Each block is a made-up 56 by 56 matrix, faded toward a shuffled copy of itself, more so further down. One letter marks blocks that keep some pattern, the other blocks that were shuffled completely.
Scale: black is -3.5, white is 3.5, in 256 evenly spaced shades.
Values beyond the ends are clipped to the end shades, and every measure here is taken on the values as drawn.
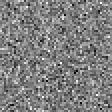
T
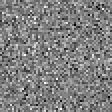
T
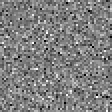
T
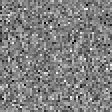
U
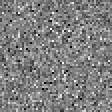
T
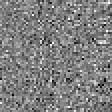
U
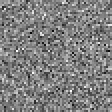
T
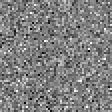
T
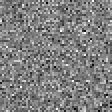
U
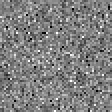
T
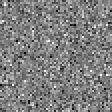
T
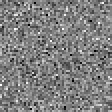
T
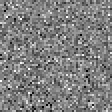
T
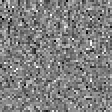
U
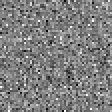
T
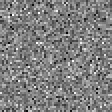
T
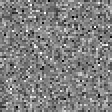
T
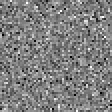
T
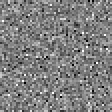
U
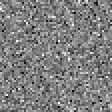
T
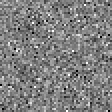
T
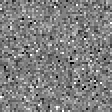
T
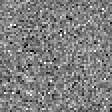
U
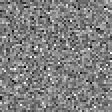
T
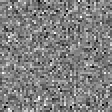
U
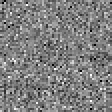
U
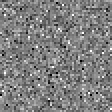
T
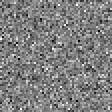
T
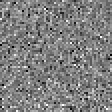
U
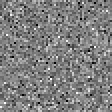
T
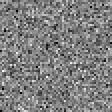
T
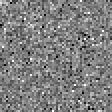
T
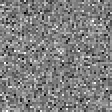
T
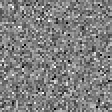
U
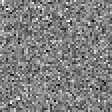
T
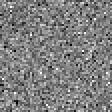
U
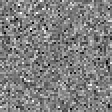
T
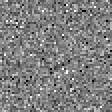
T
